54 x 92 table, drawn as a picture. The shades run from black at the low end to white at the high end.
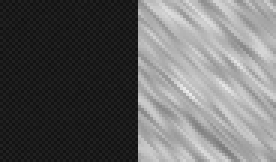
It is made of 1 by 2 panels. Panel 1,1: very low, checkered, faint in contrast. Panel 1,2: high, slanting down to the right.
